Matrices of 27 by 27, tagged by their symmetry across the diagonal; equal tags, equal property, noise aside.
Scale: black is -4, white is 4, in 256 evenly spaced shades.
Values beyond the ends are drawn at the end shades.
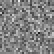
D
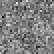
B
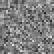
B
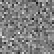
B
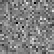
D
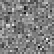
B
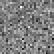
D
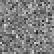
D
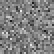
B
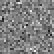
B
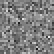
B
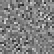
B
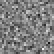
B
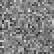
D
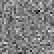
D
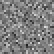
B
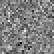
D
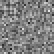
B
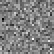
D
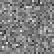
D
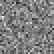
B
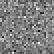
D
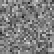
D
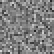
B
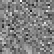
D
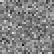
D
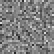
B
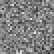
D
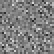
B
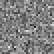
D
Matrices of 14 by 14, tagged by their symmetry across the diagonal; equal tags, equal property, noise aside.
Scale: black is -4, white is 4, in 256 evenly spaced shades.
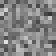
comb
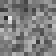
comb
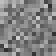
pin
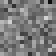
comb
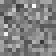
pin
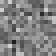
pin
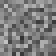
pin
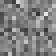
comb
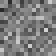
pin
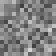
pin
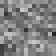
comb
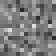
comb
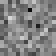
comb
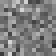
comb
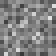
pin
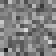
comb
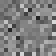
pin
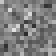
pin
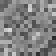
pin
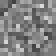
pin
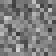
comb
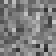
comb
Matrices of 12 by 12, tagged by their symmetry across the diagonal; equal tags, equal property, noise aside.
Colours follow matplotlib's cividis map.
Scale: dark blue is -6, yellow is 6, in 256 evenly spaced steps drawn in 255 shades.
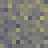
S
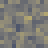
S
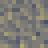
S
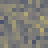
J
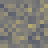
J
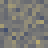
J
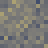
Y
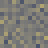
S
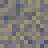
Y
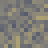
Y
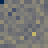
Y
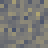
J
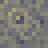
Y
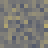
J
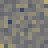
Y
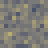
S
